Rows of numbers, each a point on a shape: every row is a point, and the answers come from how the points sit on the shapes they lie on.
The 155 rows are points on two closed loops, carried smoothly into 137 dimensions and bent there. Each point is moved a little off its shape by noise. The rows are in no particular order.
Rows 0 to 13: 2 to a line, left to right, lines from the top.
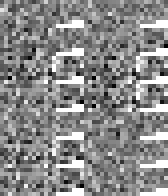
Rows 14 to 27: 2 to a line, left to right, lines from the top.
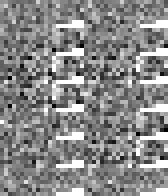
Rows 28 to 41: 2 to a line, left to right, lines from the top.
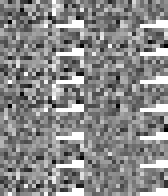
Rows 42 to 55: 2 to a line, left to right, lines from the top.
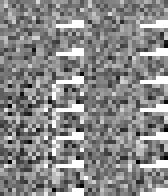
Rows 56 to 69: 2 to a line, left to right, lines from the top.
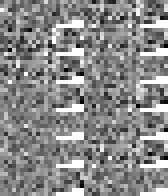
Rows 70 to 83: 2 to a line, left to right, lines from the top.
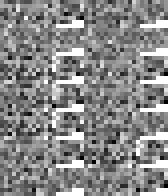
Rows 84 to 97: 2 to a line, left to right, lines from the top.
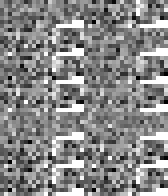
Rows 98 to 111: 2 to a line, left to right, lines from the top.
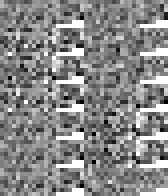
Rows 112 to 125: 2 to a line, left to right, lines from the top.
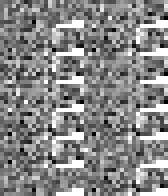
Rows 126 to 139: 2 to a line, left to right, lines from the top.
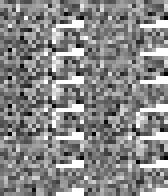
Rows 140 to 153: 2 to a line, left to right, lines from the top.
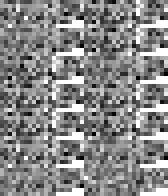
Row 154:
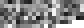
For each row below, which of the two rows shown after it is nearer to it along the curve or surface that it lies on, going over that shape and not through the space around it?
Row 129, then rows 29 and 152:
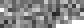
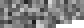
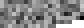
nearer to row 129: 29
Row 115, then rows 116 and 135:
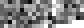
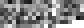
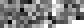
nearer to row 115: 135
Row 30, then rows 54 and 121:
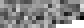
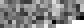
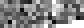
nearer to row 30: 54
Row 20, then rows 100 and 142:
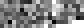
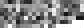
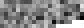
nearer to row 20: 142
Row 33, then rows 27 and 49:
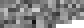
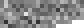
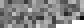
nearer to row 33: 49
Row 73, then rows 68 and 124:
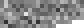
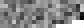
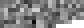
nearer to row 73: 68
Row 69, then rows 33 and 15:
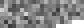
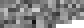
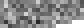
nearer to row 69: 15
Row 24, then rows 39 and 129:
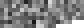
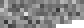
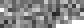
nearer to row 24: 129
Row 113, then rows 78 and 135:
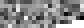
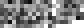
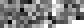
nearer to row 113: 78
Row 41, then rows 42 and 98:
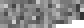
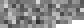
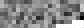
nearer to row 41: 42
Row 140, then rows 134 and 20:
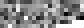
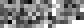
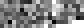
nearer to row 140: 134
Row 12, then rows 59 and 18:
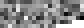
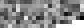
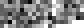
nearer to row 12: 59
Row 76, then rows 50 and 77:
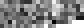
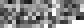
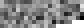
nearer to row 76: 77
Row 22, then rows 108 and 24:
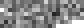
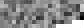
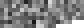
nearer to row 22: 24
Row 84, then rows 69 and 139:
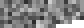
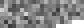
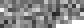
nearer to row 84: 139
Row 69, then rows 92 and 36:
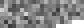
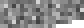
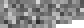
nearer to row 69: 36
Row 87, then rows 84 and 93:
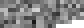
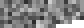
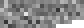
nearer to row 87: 84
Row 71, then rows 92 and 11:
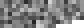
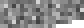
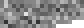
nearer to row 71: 92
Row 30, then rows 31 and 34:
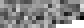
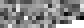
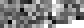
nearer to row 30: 31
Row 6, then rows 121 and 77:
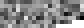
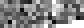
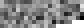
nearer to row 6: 77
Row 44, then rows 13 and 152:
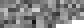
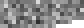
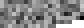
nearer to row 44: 152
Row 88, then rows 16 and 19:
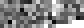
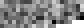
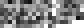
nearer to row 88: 16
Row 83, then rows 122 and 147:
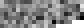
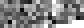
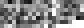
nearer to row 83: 122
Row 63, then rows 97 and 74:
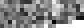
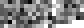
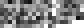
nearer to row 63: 97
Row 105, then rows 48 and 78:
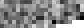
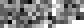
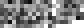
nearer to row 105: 48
